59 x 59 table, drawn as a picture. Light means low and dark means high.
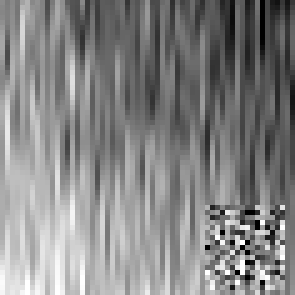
Odd patch: rougher, in the bottom right. Grain: streaks running down. Slope: up to the top right. Roughest part: bottom right. Ninth with the highest average: top right. Ninth with the lowest average: bottom left.
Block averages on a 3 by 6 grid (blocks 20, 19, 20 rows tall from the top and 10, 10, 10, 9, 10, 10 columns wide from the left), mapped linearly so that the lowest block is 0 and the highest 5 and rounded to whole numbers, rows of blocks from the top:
2 3 4 4 4 5 | 1 2 3 3 3 4 | 0 0 1 2 2 3
